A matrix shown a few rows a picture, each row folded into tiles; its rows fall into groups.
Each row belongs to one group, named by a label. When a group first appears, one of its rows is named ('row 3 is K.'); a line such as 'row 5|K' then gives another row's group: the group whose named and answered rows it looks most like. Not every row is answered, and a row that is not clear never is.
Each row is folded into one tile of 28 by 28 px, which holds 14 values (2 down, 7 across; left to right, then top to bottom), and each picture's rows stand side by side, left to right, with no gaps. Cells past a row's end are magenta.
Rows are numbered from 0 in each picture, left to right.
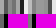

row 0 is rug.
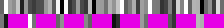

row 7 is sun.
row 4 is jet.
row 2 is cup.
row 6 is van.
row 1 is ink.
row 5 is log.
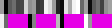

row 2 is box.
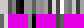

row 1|rug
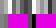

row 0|log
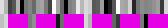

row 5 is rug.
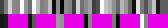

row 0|jet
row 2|sun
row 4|rug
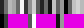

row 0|jet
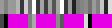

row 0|rug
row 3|rug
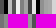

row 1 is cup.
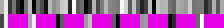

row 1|sun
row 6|jet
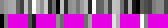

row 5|ink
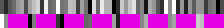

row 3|van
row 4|box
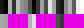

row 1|sun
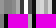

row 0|rug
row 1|box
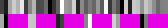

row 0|box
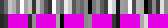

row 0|jet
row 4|van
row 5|sun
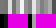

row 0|jet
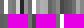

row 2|sun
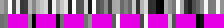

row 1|rug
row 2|log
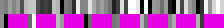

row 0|rug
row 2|sun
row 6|van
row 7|box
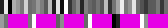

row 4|jet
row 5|ink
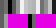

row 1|jet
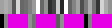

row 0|log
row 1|log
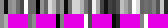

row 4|jet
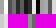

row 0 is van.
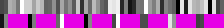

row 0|jet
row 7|log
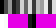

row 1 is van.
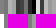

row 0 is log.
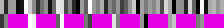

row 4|ink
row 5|rug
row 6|sun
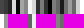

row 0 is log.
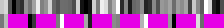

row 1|jet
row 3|box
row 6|rug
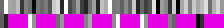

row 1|ink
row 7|jet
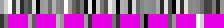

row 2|log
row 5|rug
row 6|van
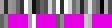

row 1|sun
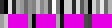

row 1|rug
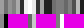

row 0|rug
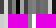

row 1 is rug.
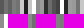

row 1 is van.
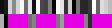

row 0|box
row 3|box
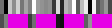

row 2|van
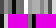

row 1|rug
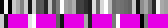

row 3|box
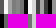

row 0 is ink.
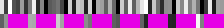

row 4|van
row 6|van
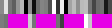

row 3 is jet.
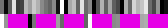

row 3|sun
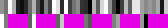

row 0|log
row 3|box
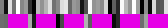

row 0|van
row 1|box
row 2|jet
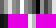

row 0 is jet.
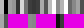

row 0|sun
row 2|jet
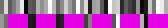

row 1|jet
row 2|jet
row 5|box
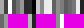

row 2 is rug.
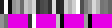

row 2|box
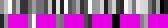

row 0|log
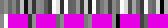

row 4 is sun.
